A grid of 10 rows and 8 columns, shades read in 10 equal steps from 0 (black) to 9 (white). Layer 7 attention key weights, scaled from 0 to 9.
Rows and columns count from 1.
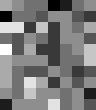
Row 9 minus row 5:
-4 1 1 3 3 0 0 -6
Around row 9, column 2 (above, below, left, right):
4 5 5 7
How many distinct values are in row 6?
5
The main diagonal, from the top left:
6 4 2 4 2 4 2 5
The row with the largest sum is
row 3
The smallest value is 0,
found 2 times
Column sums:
51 45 49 44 33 41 40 42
